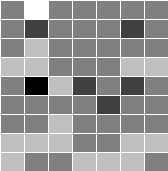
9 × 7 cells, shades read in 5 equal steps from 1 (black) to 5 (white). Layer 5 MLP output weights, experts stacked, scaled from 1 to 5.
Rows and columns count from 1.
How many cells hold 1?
1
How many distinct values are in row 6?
2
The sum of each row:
23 19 22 25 18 20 22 26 25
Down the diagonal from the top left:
3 2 3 3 3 3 3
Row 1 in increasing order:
3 3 3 3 3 3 5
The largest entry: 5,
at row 1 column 2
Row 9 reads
4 3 3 4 4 4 3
